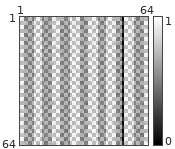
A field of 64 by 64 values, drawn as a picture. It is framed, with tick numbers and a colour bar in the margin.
There is no overall slope. Upright stripes repeat 7 times across the table. Overall the values sit about 70% of the way up the scale. Column 52 differs from the columns beside it.
